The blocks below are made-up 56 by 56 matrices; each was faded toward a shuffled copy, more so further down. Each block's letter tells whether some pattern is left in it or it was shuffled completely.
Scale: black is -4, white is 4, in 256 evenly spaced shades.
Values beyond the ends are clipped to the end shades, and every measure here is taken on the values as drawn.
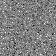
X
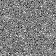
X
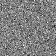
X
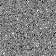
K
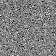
X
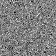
X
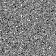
X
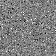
X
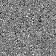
K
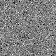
X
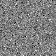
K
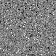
K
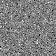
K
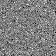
X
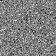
K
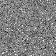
X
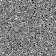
X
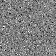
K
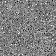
K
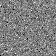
X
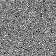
X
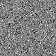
K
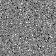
X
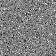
K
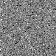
K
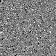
K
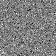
X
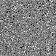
K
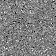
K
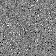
K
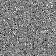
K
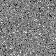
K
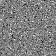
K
